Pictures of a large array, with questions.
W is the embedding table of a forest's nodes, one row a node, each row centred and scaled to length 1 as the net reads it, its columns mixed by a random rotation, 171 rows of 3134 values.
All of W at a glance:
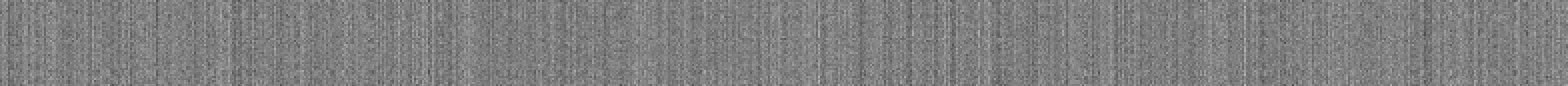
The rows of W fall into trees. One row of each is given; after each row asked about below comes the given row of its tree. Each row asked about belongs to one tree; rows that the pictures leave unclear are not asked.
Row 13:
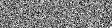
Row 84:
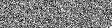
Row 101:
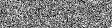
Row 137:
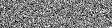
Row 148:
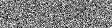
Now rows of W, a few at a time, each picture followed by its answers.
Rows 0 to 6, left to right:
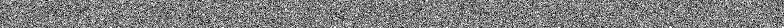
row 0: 148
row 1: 148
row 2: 84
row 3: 148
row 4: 13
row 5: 137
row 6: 13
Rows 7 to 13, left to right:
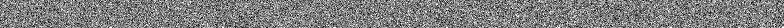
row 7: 84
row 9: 137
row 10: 13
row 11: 101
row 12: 148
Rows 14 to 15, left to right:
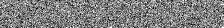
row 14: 84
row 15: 84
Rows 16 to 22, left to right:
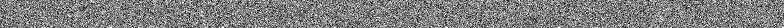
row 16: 101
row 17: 13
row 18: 148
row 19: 137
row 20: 84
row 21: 148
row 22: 13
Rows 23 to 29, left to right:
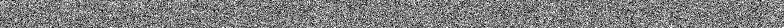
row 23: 84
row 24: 84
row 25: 148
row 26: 13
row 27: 148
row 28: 101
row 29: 148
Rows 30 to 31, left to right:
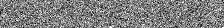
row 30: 137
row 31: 148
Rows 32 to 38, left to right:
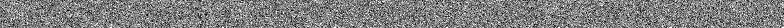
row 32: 101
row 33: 148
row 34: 101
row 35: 148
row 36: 148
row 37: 148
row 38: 84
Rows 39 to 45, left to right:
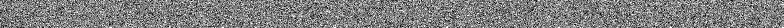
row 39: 137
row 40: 13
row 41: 101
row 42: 84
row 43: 148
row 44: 13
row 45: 84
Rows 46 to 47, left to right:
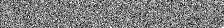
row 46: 13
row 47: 84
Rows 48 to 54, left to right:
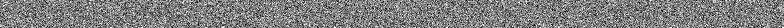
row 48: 148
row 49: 13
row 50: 137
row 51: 84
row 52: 13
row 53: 148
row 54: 13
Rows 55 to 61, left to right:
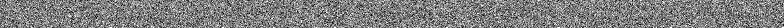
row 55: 101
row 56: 84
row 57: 13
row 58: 148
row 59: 148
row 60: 84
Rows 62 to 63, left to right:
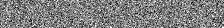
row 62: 13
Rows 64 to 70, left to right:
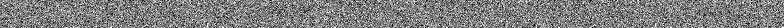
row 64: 84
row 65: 13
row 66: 148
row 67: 13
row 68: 13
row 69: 13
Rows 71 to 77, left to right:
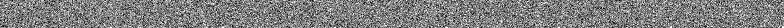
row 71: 84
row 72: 13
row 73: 148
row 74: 137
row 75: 13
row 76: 84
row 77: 84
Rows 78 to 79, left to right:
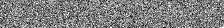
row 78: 148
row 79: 84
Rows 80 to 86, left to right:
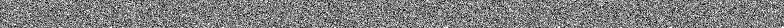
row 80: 148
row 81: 101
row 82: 13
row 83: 101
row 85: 148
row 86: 137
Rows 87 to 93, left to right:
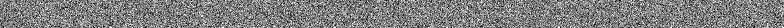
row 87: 137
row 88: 13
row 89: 13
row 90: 13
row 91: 84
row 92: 84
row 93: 13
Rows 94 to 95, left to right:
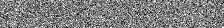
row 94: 148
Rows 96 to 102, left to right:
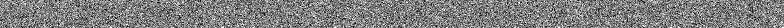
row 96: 84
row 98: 13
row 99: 148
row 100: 13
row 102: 148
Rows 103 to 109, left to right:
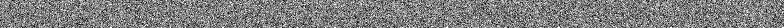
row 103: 84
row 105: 84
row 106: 84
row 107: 13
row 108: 148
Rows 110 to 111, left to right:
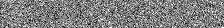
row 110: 148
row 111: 137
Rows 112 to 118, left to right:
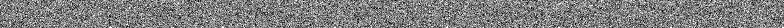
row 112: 137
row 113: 148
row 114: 13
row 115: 84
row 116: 148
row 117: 84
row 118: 13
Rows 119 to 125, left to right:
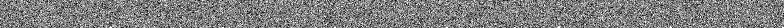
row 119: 137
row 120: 148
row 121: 13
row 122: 84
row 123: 84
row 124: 137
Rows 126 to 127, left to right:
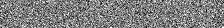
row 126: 148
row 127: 13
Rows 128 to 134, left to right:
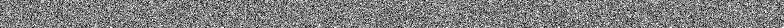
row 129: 137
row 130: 13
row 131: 148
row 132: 13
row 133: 101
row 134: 84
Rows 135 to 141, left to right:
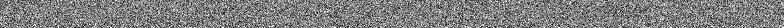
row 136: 84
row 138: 137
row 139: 13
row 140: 148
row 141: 84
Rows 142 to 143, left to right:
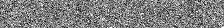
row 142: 148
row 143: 148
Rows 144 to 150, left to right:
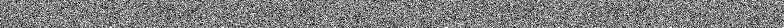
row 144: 137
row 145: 148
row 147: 84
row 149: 148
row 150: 84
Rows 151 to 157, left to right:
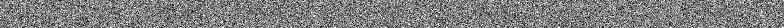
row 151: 84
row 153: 13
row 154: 13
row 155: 13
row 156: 137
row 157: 13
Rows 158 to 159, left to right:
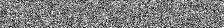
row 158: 101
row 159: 84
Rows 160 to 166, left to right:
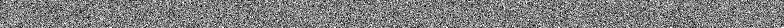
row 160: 148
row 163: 13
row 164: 13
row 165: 148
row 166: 137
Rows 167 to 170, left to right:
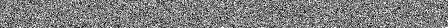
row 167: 13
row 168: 84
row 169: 148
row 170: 137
